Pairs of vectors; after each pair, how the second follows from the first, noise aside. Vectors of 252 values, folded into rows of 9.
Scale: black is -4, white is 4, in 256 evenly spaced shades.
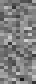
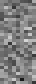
copied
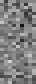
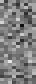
copied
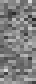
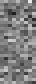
copied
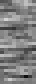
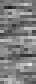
reversed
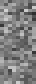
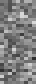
reversed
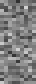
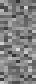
copied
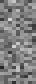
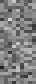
copied
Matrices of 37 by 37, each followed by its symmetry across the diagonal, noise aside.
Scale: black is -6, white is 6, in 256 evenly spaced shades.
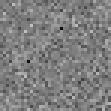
symmetric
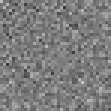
symmetric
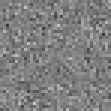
antisymmetric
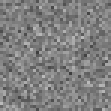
neither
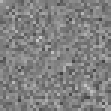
symmetric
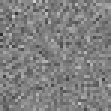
antisymmetric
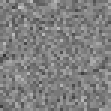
neither
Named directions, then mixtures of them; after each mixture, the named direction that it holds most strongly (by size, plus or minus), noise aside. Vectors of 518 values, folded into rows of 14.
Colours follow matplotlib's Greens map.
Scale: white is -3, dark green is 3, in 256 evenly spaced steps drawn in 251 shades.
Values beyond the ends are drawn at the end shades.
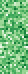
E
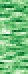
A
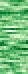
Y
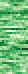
Y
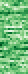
Y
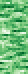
A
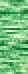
Y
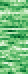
Y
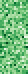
E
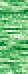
Y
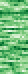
Y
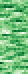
A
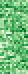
E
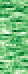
A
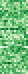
E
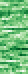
Y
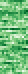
Y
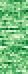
Y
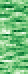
A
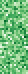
E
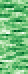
A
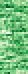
A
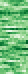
Y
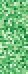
E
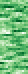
A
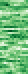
Y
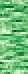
A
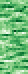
A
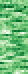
A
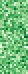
E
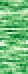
Y
